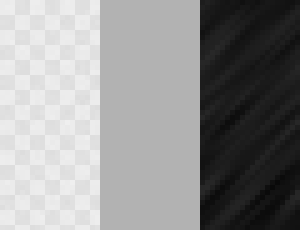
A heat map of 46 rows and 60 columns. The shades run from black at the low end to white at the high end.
The table splits into one row of 3 panels. Panel 1,1: very high, checkered, faint in contrast. Panel 1,2: high, flat. Panel 1,3: very low, slanting up to the right, faint in contrast.
